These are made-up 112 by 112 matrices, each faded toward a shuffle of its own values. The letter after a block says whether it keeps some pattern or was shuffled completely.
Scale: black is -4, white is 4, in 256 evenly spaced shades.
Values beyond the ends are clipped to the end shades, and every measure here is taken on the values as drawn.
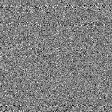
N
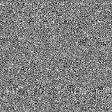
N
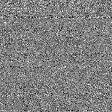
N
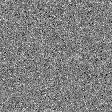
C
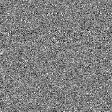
N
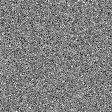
C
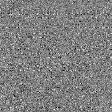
N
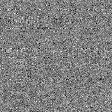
N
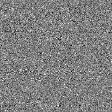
N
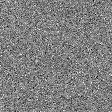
C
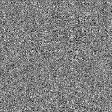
N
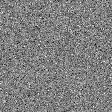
C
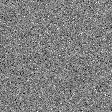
C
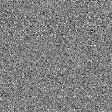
N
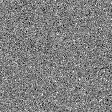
C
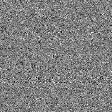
N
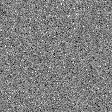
C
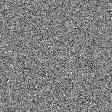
C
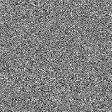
N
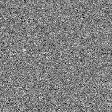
N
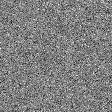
C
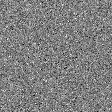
C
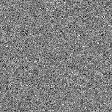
N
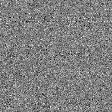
N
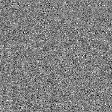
N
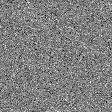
C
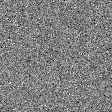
C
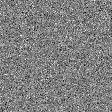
C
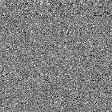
N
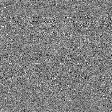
N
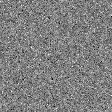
C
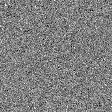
C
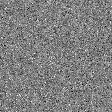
C
